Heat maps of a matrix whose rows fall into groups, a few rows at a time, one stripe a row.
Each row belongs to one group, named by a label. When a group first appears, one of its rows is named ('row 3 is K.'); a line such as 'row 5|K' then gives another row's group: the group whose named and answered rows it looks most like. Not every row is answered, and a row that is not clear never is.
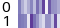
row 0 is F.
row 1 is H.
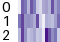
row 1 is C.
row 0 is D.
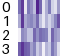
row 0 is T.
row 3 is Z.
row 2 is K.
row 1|C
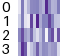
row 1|F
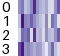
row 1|Z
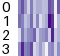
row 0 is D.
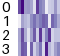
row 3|H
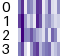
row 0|T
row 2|Z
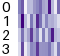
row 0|T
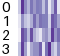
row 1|K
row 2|D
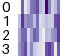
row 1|C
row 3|D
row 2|C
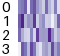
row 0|H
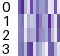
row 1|T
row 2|T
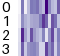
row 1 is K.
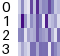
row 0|F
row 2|T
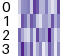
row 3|D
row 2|F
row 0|C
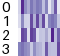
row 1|F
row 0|Z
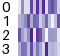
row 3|H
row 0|F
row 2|F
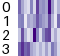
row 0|F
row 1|T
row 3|Z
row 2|H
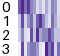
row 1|K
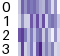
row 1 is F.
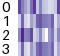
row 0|C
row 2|D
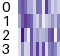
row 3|F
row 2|D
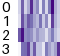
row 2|Z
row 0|F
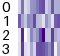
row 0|K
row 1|C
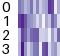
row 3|H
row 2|C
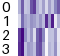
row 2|Z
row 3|Z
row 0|C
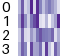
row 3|H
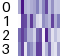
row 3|T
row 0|H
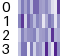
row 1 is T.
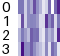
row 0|C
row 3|Z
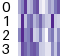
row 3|C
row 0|C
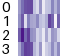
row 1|T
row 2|Z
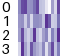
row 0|C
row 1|T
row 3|D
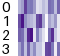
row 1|Z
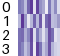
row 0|F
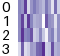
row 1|T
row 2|D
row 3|K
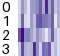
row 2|Z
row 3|H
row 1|K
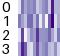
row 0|K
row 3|H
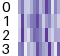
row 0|H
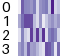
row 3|T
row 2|F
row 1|D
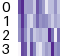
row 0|Z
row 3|D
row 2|D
